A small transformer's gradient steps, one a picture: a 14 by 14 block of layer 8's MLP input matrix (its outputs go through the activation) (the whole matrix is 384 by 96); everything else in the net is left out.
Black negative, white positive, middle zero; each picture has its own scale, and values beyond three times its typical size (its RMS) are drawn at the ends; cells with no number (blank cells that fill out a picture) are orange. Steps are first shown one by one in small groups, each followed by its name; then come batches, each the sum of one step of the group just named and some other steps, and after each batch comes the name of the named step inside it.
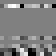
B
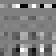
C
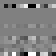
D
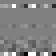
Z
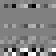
D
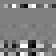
Z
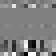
Z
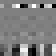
C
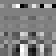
C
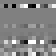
D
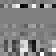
D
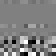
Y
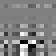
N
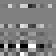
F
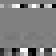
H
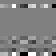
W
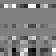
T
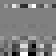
T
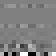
F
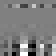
Y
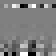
W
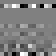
F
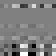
F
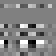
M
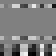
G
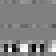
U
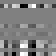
M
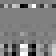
U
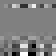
G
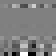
G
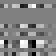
M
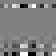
G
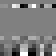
G
